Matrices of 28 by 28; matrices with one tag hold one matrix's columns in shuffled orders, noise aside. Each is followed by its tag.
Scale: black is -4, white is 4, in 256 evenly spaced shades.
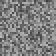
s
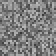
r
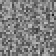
r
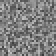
r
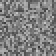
r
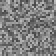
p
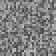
r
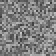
s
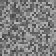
s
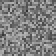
s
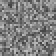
r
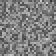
s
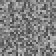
r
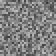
s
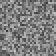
s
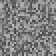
r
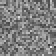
p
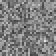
r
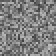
s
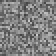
s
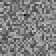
s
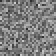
s
